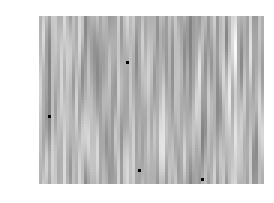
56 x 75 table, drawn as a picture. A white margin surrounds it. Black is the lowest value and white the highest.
Slope: none. Lone odd cells: 4, each lower than its neighbours. Grain: streaks running down. Average level on the scale: 70%.
